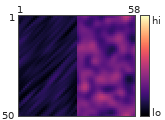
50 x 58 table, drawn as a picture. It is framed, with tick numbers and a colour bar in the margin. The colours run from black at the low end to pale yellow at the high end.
It is made of 1 by 2 panels. Panel 1,1: very low, slanting up to the right, faint in contrast. Panel 1,2: low, blotchy.
